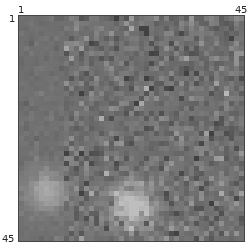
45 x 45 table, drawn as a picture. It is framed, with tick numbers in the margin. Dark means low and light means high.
No row or column stands out. There are two bumps. The bottom middle is the ninth with the highest average. The left part is calmer, up to a seam about 20% of the way across.
